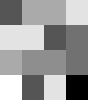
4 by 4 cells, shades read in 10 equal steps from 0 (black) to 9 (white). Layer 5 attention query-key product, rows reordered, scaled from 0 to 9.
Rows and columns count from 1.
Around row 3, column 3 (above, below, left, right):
3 8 5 4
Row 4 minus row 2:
1 -5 5 -4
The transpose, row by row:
3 8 6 9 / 6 8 5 3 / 6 3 5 8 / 8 4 4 0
